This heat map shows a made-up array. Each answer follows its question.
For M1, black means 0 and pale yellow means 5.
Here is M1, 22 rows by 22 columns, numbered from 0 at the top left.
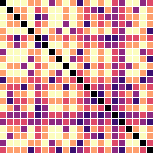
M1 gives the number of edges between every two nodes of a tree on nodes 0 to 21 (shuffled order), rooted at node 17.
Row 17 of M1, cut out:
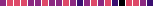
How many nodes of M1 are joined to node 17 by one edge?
3
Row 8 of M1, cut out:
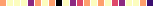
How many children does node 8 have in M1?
0
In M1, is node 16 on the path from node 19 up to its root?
yes
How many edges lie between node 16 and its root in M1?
1
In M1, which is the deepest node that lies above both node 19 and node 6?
16
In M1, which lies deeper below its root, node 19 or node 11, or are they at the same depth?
node 19
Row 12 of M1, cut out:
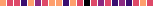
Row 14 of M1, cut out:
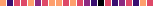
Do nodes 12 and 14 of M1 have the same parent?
yes
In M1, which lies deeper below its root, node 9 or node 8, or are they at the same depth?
node 9
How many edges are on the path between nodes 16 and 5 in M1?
1
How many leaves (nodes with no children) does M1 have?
15
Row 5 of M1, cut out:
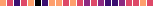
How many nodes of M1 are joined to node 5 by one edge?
4
